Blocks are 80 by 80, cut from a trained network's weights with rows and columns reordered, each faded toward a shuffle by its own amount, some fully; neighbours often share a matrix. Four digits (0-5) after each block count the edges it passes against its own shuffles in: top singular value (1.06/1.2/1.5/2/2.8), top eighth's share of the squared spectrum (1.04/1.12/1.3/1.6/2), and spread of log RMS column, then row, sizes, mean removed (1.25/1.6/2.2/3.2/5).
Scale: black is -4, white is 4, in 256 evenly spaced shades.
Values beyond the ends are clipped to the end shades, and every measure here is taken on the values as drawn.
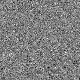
2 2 0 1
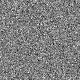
0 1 0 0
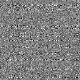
2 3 1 3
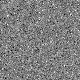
0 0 0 0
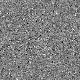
1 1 0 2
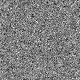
1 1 0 0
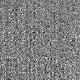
3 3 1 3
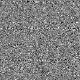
2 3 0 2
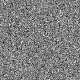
0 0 0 0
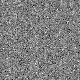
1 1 0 0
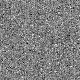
0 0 0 0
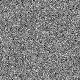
0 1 0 0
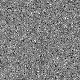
0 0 0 0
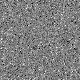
0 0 0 0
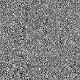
3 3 3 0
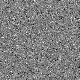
1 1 0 0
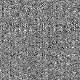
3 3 0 2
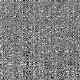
3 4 1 3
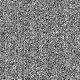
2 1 0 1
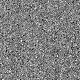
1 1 0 0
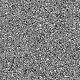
1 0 1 0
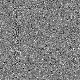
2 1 1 0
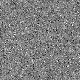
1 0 0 0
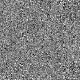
2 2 2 0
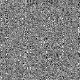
3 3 3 0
